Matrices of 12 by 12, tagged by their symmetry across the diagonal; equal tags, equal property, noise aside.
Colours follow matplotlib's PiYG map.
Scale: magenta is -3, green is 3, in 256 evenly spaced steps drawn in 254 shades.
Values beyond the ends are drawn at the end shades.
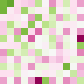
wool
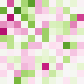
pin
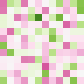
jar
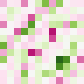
wool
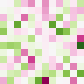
pin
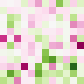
jar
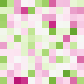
jar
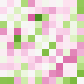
wool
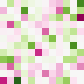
pin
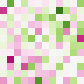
pin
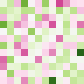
wool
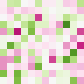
jar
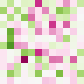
jar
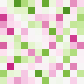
pin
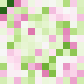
wool
